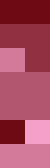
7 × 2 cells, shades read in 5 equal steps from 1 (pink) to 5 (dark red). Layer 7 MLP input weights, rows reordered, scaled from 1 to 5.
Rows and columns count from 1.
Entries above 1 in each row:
2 2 2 2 2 1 2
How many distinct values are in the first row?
1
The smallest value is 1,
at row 6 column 2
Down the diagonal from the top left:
5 4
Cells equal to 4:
3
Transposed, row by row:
5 4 2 3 3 5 2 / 5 4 4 3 3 1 2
